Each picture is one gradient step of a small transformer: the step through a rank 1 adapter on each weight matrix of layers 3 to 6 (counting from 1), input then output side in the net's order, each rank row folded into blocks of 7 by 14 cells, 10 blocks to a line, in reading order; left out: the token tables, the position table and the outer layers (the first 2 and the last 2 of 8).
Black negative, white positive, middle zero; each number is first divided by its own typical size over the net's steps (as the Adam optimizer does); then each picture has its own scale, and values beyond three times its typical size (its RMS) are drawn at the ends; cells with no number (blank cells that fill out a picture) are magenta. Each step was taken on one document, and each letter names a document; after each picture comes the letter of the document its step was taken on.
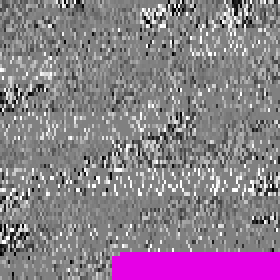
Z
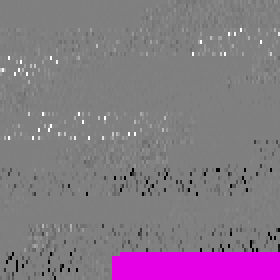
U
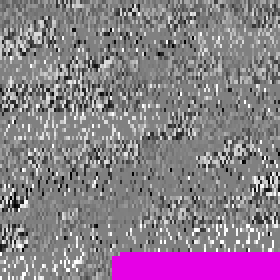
Z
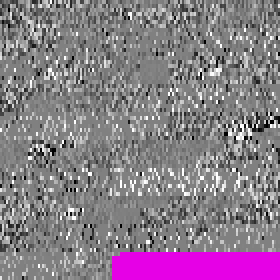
Z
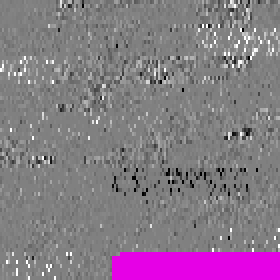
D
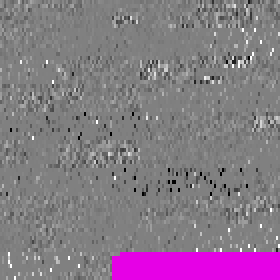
D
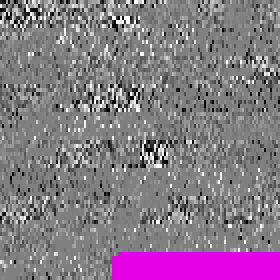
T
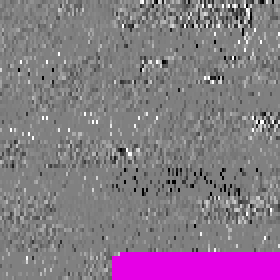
D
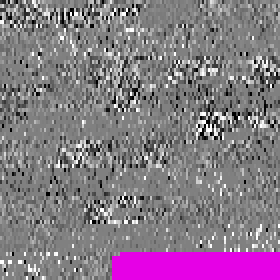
T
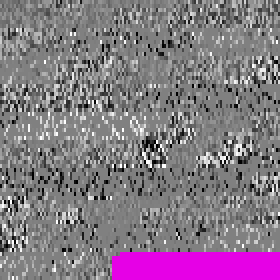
Z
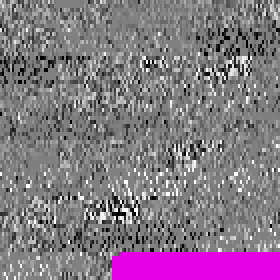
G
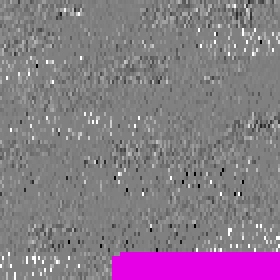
D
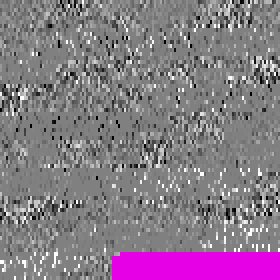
T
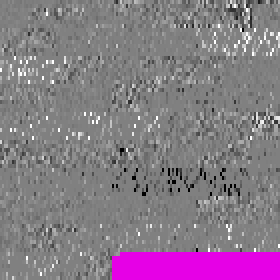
D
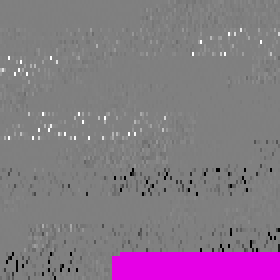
U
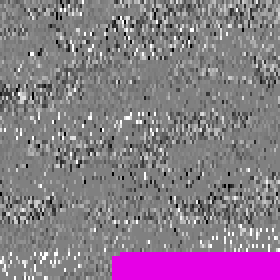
T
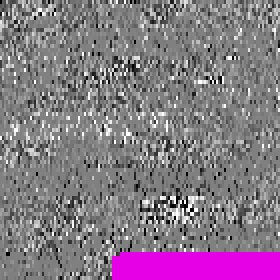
G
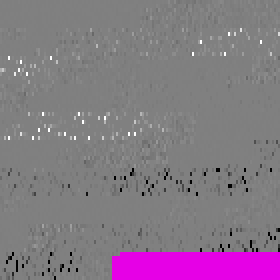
U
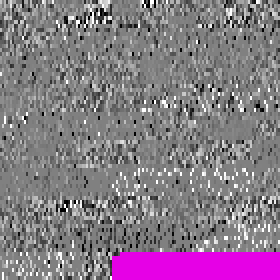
G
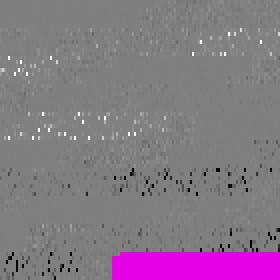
U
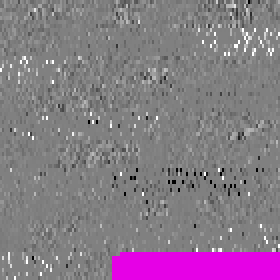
D
